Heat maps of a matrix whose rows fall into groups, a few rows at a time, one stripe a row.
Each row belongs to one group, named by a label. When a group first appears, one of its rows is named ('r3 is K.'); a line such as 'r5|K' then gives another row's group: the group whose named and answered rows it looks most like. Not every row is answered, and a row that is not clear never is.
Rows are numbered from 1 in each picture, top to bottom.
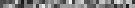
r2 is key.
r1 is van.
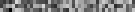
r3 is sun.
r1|van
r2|key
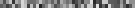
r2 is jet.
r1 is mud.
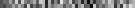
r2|sun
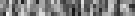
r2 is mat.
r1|mat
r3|mat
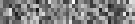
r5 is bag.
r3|mud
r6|bag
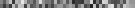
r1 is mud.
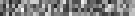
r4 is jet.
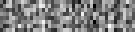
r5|key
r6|key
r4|mat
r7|sun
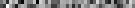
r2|mud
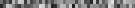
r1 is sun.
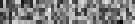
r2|van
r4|jet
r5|van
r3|jet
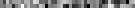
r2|mat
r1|jet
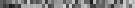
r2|bag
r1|sun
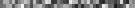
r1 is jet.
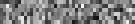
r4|van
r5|sun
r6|mat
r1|bag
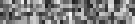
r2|key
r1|mat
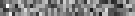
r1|jet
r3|bag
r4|mud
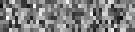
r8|key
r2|van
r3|mud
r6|jet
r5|mud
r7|bag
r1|key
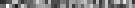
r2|mud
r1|van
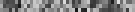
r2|bag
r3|jet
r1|bag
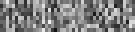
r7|jet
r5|sun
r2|key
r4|van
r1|mat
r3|van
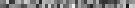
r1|jet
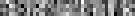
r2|key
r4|key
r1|mat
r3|mat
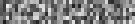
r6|sun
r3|sun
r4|van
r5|jet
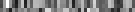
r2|mat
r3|jet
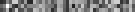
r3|van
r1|van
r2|mat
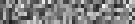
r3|van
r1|sun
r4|jet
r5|van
